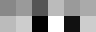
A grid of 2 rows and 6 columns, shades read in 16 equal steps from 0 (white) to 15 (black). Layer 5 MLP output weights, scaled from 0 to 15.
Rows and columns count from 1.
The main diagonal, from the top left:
7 3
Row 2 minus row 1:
-3 -3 5 -4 8 -2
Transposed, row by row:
7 4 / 6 3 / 10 15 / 4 0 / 6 14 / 5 3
